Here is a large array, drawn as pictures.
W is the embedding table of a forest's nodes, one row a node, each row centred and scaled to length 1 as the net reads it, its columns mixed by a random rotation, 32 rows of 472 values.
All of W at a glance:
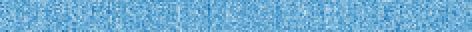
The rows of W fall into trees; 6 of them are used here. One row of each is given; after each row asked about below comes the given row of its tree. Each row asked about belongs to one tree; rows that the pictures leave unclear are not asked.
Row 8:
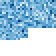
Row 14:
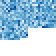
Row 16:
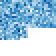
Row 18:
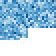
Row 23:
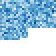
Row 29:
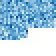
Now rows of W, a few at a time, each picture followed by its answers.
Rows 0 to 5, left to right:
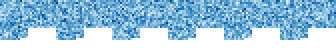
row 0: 29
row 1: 23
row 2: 16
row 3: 14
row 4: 29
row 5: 8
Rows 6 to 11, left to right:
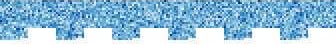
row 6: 16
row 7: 18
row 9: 23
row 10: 18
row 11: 18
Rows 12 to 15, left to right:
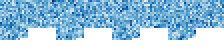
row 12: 29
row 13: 18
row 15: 29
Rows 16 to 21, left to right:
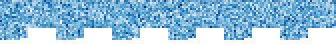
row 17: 8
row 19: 8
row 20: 8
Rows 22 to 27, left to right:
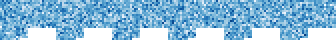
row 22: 16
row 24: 23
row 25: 14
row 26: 23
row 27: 8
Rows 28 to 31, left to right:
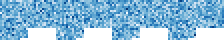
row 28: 23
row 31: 14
